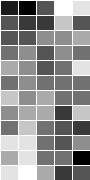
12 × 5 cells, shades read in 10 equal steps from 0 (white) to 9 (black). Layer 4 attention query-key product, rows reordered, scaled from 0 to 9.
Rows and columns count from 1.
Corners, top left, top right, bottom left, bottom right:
8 1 1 6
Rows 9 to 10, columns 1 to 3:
5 2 5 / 1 1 5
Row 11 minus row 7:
1 -3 2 0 4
